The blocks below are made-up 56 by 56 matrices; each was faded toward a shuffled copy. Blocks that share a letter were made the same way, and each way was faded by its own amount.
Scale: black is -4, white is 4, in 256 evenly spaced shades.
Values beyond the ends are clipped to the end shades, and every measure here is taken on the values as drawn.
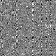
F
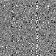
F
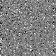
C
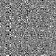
F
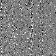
C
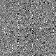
C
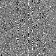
C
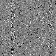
C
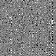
F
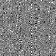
F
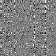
F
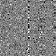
F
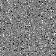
C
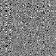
F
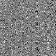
F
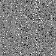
C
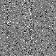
C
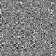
F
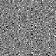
F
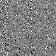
C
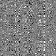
F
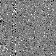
C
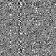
F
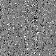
C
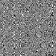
F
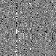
F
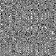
F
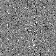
C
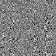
F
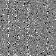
C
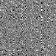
F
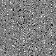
C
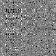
F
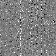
C
